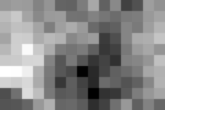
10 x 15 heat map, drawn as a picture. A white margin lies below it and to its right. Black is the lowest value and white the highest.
Average level on the scale: 50%. Ninth with the lowest average: bottom middle. Stripes: none. Roughest part: bottom left. Ninth with the highest average: middle left.
